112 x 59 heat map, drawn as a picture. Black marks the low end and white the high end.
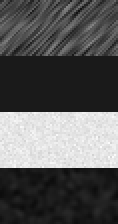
The table splits into 4 rows of 1 panel. Panel 1,1: low, slanting up to the right. Panel 2,1: very low, flat. Panel 3,1: very high, fine-grained, faint in contrast. Panel 4,1: very low, blotchy, faint in contrast.
